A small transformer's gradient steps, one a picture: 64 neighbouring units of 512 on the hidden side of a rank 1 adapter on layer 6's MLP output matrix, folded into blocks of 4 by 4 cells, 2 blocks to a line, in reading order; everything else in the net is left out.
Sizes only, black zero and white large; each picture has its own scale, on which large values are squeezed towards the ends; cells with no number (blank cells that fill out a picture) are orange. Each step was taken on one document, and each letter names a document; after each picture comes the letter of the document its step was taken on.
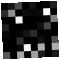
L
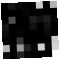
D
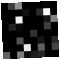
L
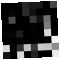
D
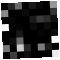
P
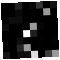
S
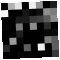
P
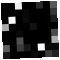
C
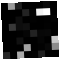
L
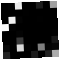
C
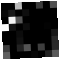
C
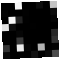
C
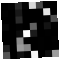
S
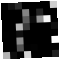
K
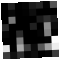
D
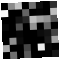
P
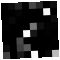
S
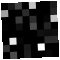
P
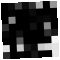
D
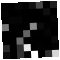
S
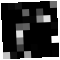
K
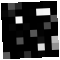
L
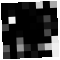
D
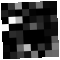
C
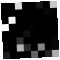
C
